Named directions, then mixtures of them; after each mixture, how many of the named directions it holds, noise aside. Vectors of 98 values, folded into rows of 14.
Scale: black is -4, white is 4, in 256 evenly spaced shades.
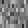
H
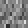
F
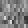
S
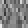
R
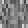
two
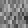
two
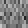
three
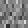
one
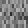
three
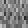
three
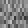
two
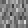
two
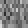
two
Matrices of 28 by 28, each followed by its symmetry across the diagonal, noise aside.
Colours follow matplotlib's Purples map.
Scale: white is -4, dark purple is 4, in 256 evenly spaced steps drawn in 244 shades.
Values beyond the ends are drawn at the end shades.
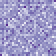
symmetric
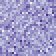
symmetric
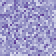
symmetric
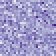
neither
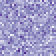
neither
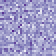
neither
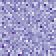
antisymmetric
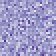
antisymmetric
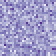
antisymmetric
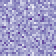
neither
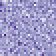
antisymmetric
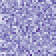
neither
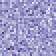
antisymmetric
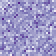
symmetric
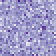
antisymmetric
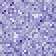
symmetric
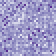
symmetric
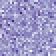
symmetric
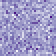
antisymmetric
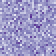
neither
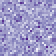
symmetric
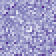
symmetric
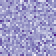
antisymmetric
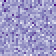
neither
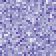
neither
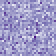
antisymmetric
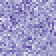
neither
